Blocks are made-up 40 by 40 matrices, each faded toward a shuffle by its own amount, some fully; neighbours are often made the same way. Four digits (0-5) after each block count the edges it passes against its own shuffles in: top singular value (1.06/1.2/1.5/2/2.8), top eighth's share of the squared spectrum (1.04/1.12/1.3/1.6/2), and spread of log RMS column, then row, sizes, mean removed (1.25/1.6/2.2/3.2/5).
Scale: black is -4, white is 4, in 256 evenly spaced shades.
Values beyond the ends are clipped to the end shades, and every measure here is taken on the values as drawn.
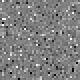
0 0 0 0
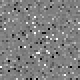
0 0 0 0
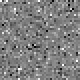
2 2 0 0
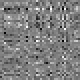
4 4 2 2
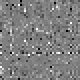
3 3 1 1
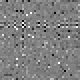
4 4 1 2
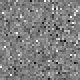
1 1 0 0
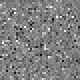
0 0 0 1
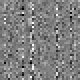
3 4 3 0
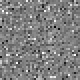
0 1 0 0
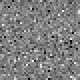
0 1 0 0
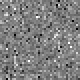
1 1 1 0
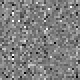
1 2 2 0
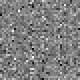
1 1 2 0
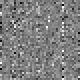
2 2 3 0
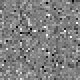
0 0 1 0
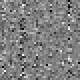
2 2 2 0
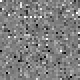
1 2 1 0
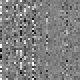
2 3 4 0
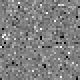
2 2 0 1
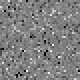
0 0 0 0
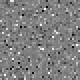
0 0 0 0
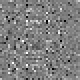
3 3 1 0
